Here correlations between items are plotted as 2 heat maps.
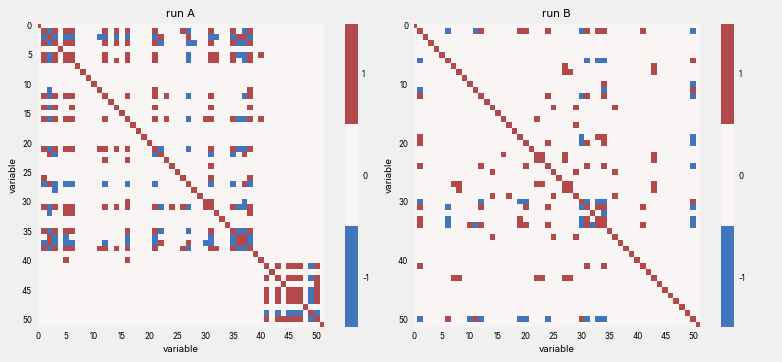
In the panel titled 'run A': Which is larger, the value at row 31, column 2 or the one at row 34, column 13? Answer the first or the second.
the second
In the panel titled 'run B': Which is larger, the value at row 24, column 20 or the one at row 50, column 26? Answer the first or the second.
the first
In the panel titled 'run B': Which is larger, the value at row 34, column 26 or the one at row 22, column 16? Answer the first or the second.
the second
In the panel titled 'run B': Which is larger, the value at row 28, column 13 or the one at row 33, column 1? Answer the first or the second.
the second
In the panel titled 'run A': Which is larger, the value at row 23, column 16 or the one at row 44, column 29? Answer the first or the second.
the first
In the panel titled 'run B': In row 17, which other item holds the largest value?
29
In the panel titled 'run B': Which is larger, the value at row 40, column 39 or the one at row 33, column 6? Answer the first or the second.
the first
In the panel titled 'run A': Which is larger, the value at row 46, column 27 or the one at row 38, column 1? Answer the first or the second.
the second
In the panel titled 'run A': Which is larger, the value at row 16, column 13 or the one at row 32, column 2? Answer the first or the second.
the first
